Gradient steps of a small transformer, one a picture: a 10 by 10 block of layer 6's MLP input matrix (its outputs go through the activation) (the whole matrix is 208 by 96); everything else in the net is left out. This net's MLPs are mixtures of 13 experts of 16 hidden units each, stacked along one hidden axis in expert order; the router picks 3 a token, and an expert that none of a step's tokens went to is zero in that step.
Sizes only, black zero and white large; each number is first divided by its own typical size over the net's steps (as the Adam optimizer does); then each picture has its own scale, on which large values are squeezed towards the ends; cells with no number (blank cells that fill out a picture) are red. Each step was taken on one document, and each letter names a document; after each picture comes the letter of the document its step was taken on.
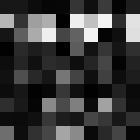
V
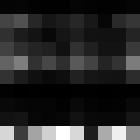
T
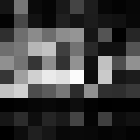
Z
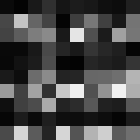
V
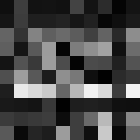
V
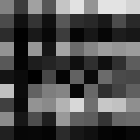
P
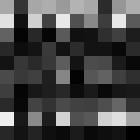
P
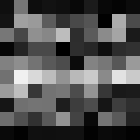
Z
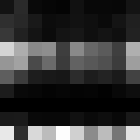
T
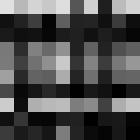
P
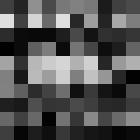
P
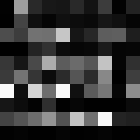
Z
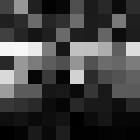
Z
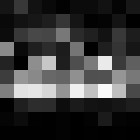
Z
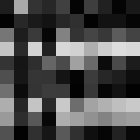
P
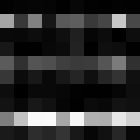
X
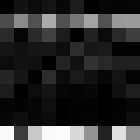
T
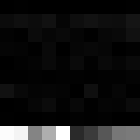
T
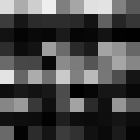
P
